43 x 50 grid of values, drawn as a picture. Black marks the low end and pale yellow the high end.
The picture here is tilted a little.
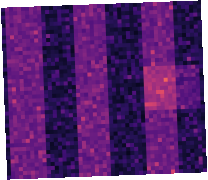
Stripes: upright, repeating 3 times. Odd patch: higher, in the middle right. Slope: none. Ninth with the highest average: middle right.
